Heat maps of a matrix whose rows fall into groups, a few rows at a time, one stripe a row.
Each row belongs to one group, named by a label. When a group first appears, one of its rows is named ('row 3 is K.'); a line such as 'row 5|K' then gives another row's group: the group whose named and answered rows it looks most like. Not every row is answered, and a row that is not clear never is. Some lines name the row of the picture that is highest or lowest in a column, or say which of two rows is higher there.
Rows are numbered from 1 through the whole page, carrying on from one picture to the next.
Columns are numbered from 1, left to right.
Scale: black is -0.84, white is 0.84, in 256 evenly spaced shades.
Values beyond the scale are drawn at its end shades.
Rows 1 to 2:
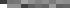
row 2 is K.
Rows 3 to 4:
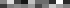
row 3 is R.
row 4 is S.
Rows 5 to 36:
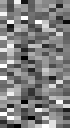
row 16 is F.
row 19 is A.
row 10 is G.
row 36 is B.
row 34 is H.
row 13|R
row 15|H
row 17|K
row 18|F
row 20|H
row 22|H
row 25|R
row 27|H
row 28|H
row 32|G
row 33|K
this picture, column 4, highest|9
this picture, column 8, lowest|24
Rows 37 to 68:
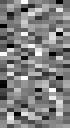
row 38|H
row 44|R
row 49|G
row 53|G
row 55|F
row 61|S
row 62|R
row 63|A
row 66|F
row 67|H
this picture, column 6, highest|50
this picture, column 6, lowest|59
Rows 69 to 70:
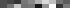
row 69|B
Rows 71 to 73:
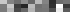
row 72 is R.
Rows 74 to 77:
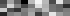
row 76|B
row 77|S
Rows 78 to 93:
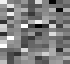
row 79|H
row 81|H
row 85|K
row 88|K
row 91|B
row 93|K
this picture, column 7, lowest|84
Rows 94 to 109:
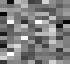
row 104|S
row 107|H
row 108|K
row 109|S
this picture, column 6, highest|99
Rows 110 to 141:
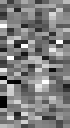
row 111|B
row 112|R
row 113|S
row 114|S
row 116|K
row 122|S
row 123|A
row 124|F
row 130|B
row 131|G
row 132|G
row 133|H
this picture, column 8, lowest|127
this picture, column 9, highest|120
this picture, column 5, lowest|126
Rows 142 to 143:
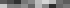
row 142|B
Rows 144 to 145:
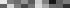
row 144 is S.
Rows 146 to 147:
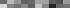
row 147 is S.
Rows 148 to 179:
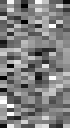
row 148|G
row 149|A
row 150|G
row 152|B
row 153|A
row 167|S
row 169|A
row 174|H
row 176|H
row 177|B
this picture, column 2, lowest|164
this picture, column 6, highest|148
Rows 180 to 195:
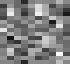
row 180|A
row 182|G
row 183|G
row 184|S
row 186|R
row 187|K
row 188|G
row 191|H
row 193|R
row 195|A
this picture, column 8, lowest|185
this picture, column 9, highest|193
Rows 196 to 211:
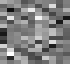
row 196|K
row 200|G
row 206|S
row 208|F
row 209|H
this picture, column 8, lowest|207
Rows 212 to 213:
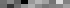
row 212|A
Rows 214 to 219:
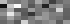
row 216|R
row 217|H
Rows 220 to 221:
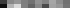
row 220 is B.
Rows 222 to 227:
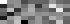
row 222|K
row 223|S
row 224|R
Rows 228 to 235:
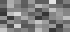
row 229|G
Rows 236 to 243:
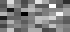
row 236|G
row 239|A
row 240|B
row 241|G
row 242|S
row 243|F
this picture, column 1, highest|239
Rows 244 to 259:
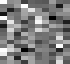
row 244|K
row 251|G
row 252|R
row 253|R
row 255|R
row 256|K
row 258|R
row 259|R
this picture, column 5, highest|246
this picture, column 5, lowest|256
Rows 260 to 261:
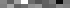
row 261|F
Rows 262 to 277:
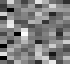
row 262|G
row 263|S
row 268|H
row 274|G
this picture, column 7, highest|276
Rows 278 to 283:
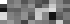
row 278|K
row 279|S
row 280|B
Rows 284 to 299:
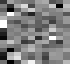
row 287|H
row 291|S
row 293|S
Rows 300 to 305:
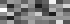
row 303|F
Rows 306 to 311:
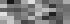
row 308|B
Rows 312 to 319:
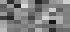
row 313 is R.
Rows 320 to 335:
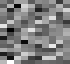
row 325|G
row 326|K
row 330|A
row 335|H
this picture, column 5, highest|327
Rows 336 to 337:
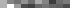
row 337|H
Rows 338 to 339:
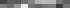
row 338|B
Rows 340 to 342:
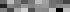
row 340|G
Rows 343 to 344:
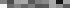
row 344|K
